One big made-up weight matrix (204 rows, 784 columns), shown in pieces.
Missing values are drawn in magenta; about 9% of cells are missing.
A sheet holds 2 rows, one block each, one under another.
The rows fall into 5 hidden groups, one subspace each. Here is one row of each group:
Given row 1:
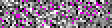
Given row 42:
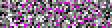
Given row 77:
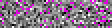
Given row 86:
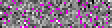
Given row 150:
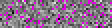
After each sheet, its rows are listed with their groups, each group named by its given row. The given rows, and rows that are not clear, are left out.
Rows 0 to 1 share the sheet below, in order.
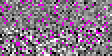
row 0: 1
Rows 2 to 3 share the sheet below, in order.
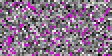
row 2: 77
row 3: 150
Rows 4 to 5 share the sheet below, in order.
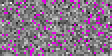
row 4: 1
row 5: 1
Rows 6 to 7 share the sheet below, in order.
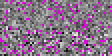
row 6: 42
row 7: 42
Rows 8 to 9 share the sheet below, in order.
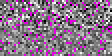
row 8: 150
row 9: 77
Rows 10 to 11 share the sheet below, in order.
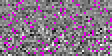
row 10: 42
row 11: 150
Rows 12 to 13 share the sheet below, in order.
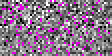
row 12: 42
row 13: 77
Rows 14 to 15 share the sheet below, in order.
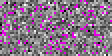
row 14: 86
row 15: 42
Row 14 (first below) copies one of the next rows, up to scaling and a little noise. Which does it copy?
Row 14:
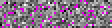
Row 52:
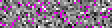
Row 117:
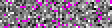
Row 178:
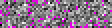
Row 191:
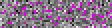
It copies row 178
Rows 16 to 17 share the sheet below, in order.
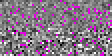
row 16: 86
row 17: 42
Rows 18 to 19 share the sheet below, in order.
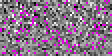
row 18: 42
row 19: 86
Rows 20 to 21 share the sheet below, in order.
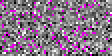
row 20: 86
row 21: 86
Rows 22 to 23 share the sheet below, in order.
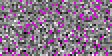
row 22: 42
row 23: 86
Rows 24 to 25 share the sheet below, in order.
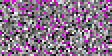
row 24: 86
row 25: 77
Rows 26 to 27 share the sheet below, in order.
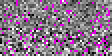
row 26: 150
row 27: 42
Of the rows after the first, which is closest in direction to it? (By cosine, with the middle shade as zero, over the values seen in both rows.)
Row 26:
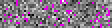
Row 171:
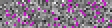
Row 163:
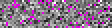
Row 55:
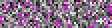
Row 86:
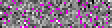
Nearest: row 171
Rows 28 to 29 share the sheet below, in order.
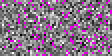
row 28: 1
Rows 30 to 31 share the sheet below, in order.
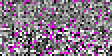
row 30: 1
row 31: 42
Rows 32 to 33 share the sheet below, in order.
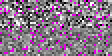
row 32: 42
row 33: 42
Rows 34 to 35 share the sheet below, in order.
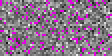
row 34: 77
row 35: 86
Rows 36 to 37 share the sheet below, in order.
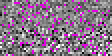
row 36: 42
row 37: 150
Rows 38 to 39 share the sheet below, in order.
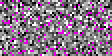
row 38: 42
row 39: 86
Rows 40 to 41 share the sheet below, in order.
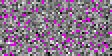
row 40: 42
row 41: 1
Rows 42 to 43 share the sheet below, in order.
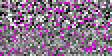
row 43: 77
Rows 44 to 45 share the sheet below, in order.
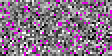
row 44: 77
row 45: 86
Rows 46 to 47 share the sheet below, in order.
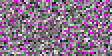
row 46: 150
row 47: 42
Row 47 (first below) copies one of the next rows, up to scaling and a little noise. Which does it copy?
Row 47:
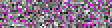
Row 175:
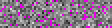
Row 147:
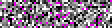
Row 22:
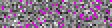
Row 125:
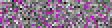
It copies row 22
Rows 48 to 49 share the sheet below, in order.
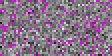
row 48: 1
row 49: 150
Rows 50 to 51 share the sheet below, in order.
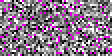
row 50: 42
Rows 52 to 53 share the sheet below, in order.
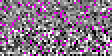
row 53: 77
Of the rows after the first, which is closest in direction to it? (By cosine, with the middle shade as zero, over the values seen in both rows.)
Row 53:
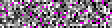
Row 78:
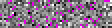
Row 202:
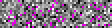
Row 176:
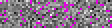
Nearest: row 202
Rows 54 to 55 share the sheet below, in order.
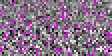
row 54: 1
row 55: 1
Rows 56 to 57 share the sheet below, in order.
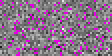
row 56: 150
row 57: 150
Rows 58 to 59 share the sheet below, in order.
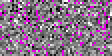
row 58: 42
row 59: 77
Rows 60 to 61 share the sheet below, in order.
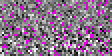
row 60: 150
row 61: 1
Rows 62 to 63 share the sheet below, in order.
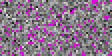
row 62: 86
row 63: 1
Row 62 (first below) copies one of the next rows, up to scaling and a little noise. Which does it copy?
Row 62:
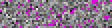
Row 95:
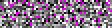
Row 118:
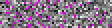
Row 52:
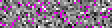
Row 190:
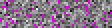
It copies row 190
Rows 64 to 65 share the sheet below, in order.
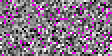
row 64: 86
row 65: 150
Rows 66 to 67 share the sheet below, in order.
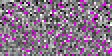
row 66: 1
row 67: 77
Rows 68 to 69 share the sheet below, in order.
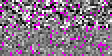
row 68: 42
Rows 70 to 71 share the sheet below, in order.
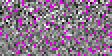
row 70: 1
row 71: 77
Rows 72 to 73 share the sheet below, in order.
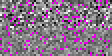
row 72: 42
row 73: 42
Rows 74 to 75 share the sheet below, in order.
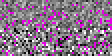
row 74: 86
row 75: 86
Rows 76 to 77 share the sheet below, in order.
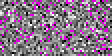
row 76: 1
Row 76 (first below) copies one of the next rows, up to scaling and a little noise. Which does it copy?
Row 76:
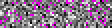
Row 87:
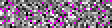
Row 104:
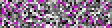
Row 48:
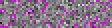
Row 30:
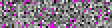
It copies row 87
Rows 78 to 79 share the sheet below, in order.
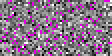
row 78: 86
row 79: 1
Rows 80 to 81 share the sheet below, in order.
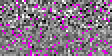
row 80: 150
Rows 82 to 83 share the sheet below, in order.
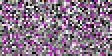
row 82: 86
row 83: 86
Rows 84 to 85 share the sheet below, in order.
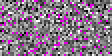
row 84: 1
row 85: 86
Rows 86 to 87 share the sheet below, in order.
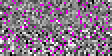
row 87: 1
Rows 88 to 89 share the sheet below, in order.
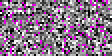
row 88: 86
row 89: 86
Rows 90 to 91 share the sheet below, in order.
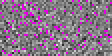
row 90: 1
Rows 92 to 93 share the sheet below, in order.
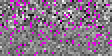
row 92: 150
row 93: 150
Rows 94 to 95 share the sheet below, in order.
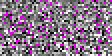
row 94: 42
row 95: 86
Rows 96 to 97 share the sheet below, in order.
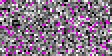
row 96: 42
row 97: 86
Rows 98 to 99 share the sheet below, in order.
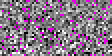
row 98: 42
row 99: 86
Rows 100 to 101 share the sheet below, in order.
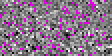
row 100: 1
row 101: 77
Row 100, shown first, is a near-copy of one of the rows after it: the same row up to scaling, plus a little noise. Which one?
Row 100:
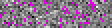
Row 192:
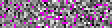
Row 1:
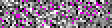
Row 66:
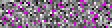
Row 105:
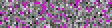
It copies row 1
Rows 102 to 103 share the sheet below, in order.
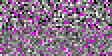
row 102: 86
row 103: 42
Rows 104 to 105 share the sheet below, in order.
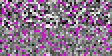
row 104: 1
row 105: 1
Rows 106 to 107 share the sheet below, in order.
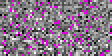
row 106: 42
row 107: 42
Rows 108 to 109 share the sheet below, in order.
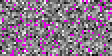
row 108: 86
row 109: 86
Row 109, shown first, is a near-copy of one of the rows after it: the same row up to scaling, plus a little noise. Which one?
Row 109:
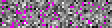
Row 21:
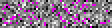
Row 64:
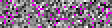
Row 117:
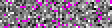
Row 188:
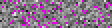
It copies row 21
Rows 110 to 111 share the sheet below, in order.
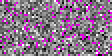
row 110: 1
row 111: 150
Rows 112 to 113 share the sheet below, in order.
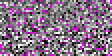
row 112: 86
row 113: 42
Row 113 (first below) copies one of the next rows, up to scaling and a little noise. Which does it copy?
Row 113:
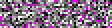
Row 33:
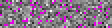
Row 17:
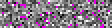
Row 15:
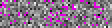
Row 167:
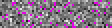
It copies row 17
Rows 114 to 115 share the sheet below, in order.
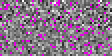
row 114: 150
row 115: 86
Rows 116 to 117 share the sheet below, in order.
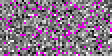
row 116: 150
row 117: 86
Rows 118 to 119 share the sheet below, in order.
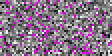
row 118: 86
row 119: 86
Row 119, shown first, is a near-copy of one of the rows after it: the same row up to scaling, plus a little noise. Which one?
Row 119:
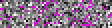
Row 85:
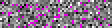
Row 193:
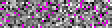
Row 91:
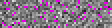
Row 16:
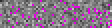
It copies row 16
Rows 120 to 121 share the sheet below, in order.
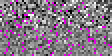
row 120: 150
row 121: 1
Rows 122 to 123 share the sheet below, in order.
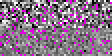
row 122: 86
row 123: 77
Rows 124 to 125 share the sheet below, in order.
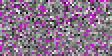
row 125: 42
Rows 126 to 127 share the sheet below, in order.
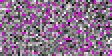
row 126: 77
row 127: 86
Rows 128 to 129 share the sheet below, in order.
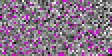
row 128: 150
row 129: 86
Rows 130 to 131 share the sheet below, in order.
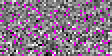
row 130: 1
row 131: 1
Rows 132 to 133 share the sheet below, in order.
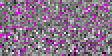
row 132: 86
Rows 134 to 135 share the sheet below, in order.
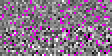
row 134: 150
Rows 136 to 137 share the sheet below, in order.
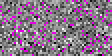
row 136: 1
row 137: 150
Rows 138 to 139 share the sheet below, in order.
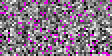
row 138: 1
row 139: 86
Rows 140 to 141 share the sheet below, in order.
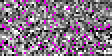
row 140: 77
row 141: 77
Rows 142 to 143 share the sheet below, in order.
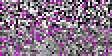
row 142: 1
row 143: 42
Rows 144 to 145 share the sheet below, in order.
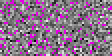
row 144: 150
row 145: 86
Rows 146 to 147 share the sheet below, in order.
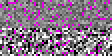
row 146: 1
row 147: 42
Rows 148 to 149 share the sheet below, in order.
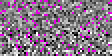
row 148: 1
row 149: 42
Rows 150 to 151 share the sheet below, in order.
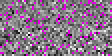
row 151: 77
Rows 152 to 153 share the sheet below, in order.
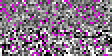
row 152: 150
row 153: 1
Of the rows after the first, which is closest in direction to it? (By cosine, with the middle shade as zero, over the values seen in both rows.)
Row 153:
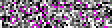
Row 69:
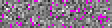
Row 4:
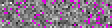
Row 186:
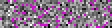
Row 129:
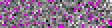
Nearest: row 186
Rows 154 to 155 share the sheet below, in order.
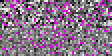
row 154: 77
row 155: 1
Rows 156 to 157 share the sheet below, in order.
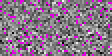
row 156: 150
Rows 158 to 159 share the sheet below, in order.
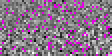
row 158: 150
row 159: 86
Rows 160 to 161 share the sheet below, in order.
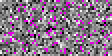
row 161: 42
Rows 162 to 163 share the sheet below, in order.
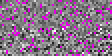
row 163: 150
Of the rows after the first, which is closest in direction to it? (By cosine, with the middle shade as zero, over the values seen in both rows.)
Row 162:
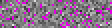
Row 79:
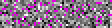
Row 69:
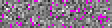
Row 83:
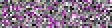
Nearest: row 83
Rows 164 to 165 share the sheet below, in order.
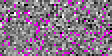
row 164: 86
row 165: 86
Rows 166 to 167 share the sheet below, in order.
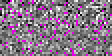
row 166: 42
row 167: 42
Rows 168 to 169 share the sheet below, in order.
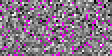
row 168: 86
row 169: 150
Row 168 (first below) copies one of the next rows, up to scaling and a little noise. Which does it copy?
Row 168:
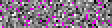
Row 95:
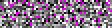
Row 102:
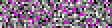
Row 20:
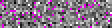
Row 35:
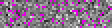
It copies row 102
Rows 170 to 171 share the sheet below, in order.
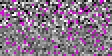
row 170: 86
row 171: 150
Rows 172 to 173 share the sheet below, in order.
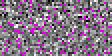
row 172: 42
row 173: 1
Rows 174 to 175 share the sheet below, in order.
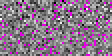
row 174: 150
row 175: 42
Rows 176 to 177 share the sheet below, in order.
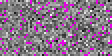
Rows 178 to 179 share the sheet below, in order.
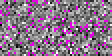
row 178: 86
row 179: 77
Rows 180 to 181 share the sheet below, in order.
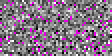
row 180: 150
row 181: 86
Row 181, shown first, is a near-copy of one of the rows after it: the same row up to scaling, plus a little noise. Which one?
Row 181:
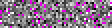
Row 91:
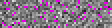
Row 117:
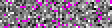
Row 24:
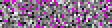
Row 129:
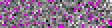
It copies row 117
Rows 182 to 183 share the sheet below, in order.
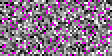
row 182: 86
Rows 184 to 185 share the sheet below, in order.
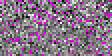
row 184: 150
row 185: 150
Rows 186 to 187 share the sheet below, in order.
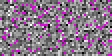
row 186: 1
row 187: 86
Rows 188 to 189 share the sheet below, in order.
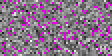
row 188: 86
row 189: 1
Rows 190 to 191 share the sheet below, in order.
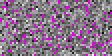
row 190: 86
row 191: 86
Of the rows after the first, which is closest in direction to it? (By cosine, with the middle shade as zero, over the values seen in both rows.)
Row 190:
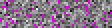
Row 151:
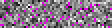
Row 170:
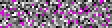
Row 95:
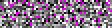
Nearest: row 170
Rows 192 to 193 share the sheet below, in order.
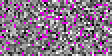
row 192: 1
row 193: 86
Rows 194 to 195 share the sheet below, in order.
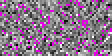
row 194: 1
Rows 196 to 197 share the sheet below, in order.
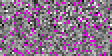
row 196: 1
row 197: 1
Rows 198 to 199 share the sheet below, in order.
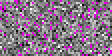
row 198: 1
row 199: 150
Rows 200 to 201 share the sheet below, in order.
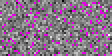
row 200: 150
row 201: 42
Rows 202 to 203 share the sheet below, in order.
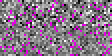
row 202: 77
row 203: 150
